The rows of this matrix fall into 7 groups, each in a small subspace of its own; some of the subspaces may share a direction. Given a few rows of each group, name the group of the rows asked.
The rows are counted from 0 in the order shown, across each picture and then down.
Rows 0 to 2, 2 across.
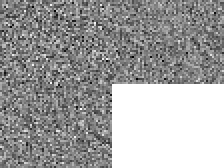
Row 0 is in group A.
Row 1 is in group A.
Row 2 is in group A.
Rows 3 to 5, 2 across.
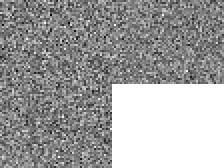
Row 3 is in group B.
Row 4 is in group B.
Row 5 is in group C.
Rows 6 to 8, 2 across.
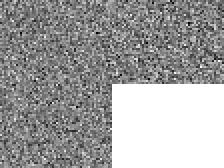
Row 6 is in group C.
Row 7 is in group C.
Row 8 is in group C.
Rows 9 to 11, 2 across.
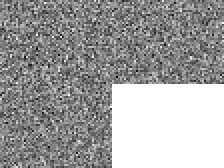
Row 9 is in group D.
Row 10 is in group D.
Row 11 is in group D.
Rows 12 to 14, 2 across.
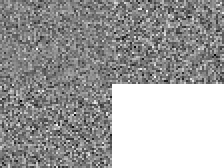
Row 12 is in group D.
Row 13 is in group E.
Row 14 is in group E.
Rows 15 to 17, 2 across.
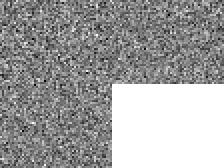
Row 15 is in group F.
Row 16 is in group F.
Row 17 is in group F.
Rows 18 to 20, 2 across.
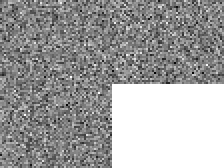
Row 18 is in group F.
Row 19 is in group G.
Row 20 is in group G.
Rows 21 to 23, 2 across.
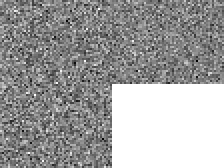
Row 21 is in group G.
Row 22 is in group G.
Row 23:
E
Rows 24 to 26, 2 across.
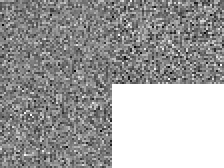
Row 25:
C
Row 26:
D
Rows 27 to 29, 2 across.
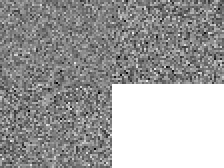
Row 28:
C
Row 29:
G
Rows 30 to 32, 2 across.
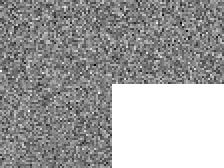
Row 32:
G
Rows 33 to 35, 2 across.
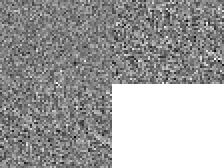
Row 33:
G
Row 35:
A
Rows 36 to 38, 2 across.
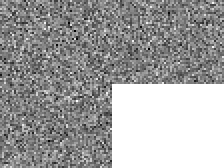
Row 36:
B
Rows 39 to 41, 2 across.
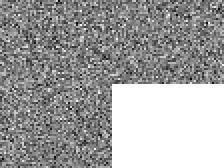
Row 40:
F
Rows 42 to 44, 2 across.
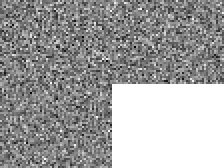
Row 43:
E
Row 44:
C
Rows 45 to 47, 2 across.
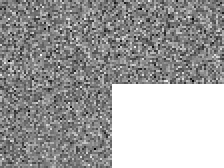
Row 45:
B
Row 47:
G
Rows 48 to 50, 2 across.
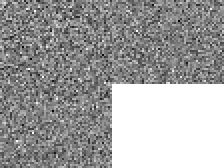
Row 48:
E
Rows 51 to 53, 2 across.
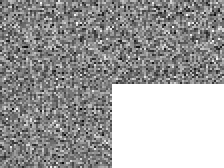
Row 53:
C
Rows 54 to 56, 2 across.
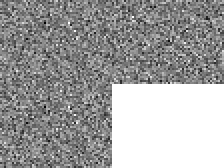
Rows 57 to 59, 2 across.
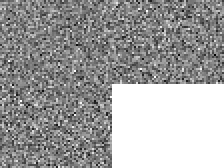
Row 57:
B
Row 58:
E
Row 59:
E
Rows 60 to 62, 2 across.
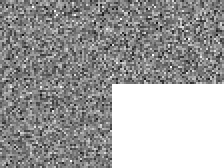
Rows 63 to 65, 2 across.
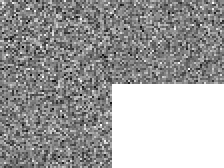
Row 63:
E
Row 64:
D
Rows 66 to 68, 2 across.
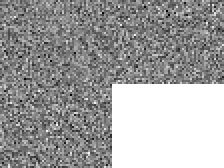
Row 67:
A
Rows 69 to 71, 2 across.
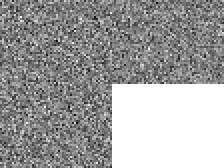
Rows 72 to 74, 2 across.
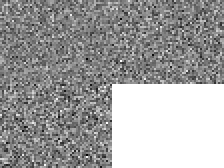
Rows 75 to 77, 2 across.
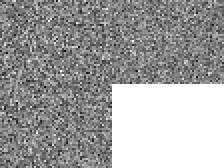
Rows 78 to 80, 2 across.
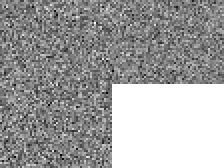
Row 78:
A
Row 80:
C
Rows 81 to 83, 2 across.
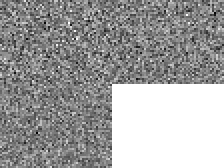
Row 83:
D
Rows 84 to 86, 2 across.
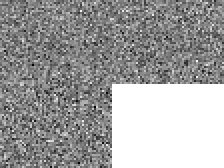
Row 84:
A
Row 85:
G
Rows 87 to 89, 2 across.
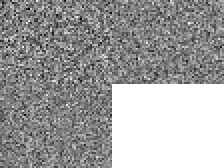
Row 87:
E
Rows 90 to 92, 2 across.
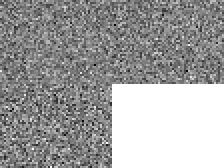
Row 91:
B
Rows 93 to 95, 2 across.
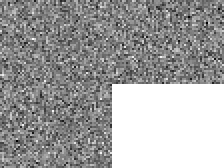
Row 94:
A
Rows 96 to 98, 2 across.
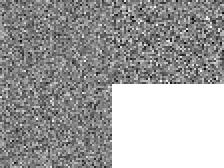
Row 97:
E
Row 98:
D
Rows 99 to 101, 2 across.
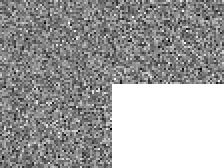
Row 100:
E
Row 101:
C
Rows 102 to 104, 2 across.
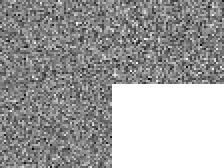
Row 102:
C
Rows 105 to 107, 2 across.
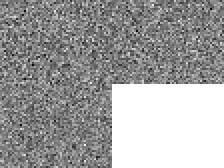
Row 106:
G
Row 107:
G
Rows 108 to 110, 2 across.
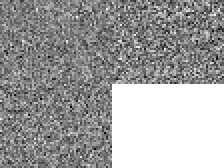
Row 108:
A
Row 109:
C
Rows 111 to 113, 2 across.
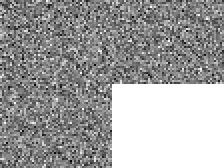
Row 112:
E
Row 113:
F
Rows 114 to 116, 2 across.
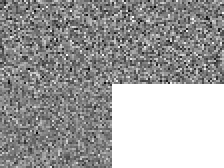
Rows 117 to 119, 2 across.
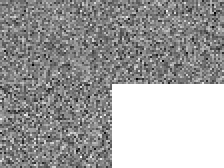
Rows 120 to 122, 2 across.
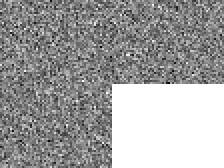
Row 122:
A
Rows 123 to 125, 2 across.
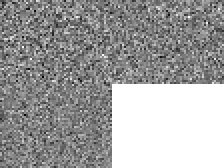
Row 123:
E
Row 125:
G
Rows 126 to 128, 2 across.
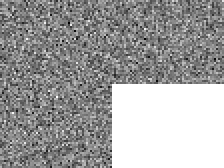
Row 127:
F
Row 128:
D
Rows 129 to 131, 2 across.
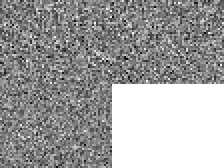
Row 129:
A
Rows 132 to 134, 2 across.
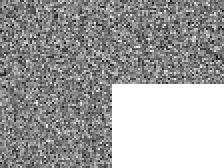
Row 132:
F
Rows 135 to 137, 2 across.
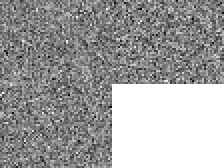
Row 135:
A
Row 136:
E
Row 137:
D
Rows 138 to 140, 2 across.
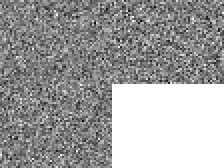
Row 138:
F
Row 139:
E
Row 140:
G
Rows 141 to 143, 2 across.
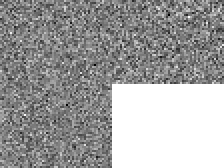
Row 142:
C
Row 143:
G
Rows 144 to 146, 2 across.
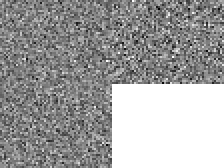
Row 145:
C
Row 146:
C
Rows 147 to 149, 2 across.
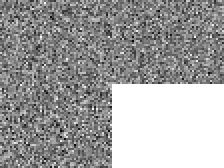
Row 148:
G
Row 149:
C
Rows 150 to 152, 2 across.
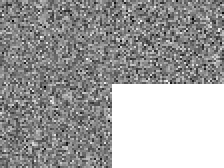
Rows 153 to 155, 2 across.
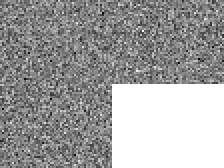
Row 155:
B
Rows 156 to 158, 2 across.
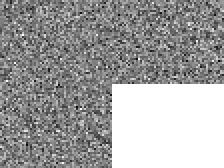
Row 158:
A
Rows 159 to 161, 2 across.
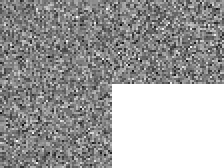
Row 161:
F
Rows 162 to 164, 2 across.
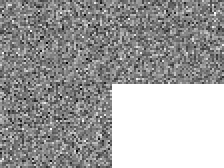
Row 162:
D
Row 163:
A
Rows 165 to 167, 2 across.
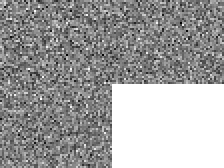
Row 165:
E
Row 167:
G
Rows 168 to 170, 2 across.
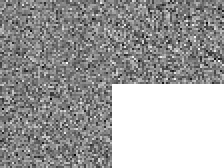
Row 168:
D
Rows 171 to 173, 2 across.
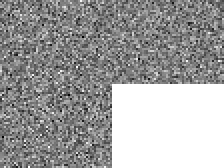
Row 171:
G
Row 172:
C
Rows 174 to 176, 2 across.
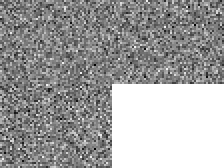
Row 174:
G
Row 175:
F
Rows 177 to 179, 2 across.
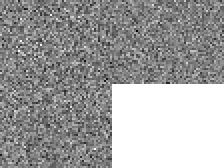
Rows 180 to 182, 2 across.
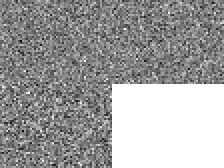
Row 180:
G
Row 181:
D
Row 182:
E
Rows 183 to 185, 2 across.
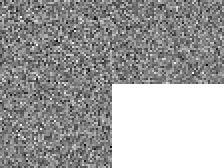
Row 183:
E
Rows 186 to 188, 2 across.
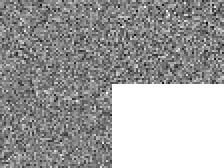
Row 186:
G
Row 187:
A
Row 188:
C
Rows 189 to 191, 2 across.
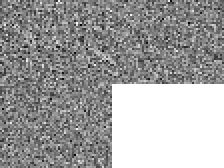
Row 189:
A
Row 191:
B
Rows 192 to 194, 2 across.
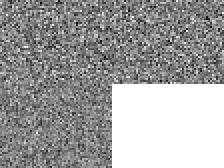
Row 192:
F
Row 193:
E
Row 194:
D
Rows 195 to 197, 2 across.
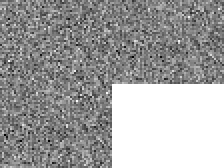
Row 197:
A
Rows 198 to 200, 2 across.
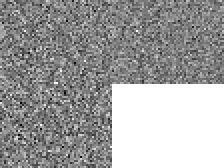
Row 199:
G
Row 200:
G
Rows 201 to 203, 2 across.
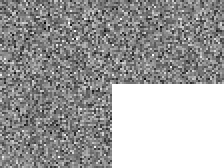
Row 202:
B
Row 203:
C
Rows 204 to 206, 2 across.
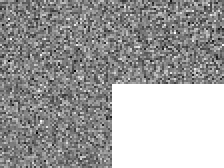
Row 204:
B
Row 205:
C
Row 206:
D
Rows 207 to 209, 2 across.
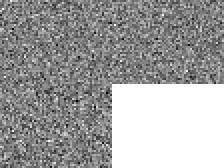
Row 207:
D
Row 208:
B
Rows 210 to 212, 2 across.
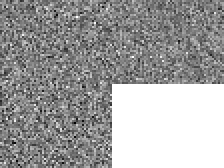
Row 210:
F
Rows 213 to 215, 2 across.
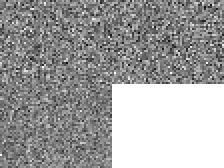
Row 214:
C
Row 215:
G
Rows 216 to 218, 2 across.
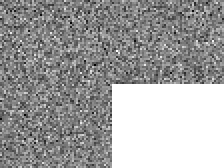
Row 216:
G
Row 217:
A
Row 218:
G
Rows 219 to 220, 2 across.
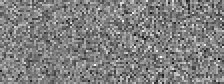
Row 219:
G
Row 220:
F
